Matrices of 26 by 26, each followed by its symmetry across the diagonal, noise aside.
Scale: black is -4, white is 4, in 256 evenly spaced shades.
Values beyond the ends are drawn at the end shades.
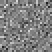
symmetric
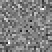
symmetric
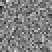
antisymmetric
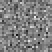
antisymmetric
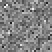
symmetric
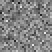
symmetric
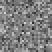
antisymmetric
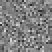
antisymmetric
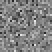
symmetric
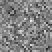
symmetric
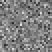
antisymmetric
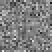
antisymmetric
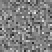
antisymmetric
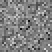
symmetric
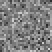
symmetric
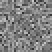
symmetric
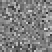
antisymmetric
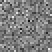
symmetric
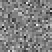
antisymmetric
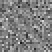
antisymmetric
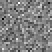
antisymmetric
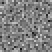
symmetric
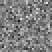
antisymmetric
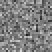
antisymmetric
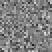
antisymmetric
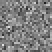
antisymmetric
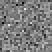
symmetric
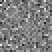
symmetric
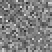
symmetric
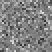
symmetric
